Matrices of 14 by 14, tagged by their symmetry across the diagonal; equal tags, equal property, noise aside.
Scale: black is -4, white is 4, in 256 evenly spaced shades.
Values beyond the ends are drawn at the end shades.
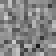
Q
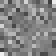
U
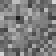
U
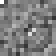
U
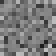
U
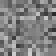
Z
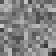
U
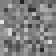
Z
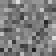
Q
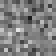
Z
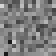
Q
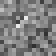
U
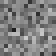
Q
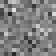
Z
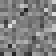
Z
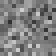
Z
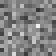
Q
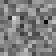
Q
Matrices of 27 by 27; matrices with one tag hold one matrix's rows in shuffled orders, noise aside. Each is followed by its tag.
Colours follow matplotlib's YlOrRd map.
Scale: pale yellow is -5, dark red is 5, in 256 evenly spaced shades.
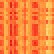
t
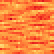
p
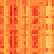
t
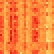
t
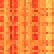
t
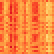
t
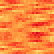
p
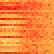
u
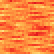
p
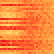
u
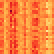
t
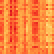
t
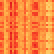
t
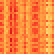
t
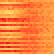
u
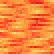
p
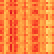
t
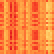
t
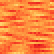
p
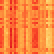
t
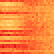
u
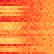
u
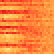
u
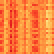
t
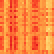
t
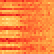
u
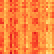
t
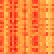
t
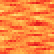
p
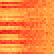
u
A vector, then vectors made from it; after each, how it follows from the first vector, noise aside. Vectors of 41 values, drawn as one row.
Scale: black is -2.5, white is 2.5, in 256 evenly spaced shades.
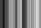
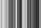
negated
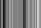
partly zeroed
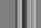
partly zeroed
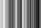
negated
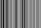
partly zeroed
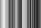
negated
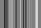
partly zeroed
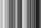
negated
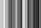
negated
